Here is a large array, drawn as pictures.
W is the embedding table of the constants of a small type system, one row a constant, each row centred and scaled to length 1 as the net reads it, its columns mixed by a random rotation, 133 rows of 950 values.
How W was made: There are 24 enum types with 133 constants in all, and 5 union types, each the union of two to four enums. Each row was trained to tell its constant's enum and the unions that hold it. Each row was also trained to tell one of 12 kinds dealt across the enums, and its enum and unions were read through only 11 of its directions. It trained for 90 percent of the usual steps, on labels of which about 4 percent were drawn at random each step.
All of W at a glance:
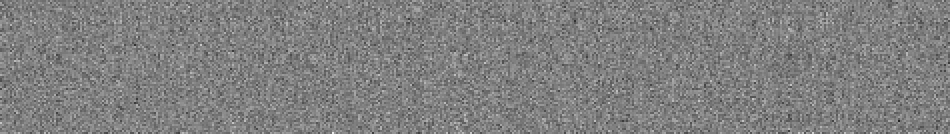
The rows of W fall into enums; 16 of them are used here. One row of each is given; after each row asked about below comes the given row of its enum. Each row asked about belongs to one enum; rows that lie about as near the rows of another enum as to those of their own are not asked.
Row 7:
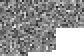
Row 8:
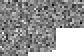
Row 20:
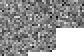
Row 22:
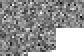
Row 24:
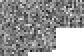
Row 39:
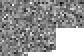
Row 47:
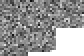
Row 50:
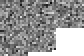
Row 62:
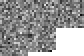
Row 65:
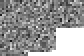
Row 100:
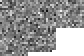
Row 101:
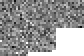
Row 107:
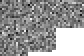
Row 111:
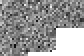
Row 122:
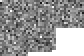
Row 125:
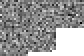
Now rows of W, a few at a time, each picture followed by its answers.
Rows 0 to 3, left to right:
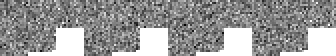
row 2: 47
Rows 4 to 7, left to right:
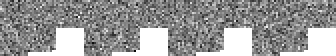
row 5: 62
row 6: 39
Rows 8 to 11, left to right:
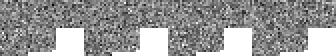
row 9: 7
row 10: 100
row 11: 8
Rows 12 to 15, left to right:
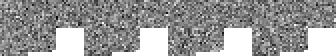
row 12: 20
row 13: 47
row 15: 20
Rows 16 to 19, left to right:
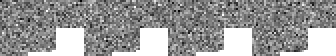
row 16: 7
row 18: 7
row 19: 100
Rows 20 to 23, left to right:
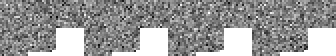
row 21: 111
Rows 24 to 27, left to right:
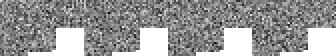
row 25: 47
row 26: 122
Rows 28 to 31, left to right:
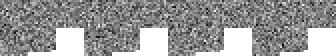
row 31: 100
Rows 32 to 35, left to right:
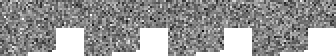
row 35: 39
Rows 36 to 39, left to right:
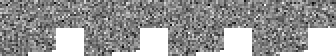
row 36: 122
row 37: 111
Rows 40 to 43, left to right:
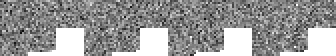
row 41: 22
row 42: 101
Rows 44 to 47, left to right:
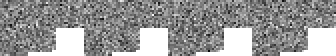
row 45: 22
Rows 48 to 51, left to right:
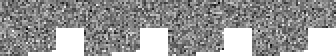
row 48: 65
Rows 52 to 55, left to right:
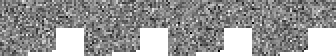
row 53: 20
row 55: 20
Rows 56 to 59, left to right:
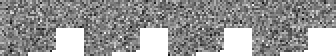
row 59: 100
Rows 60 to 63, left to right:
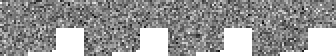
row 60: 107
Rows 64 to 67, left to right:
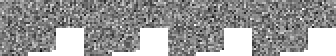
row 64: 47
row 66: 101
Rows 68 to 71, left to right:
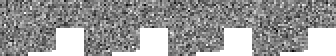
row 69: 7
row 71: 47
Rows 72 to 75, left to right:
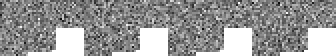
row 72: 39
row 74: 65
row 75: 122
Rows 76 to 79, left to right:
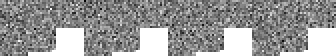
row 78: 107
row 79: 101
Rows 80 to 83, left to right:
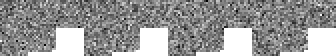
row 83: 50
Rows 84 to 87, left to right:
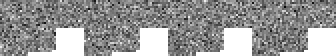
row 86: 22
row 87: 122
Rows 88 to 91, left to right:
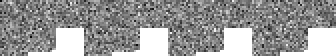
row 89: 7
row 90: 100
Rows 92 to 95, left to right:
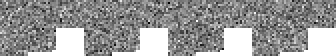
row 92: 65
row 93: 47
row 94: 50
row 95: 101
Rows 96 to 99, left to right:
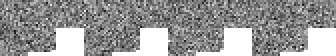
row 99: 7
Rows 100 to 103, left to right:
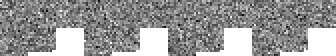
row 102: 39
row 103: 101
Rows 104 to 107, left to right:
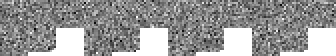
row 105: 122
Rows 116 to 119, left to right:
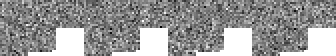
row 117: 101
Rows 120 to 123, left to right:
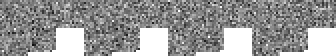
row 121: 50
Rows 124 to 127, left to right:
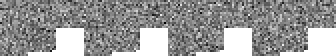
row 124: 20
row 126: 22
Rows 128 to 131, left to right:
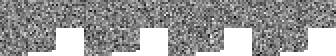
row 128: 39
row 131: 8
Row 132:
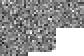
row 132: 122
